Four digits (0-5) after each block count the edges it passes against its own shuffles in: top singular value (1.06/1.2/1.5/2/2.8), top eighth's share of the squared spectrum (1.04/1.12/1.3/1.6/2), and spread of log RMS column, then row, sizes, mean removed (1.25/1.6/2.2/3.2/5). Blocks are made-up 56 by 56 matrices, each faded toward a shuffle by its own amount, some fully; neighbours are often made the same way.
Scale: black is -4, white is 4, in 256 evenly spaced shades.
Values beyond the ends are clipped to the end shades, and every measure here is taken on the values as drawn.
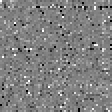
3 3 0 1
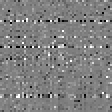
4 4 1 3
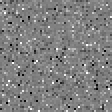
1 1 0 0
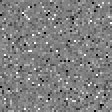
0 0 0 0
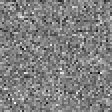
0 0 0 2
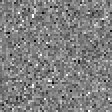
0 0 0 0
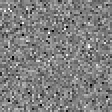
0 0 0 0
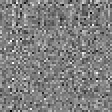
4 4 2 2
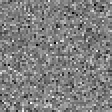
1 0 0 0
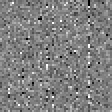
2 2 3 0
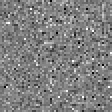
0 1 2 0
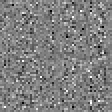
1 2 3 0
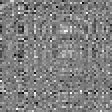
4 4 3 2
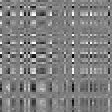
5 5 4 4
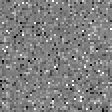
1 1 0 0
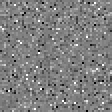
2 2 0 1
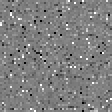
1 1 0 0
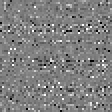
3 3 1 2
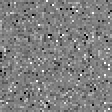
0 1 0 0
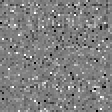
2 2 0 1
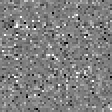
3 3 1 2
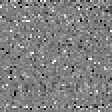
3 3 1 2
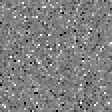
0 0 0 0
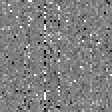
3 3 2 0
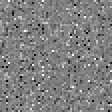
1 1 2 0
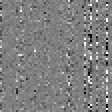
3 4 3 0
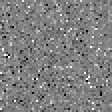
0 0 0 0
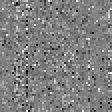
2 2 2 0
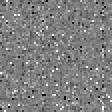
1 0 0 0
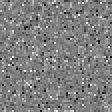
1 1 0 1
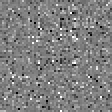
3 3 1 1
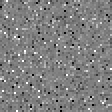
0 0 0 0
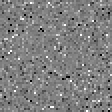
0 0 0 0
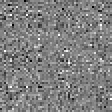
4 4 2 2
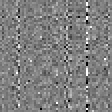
4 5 3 1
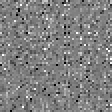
3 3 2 1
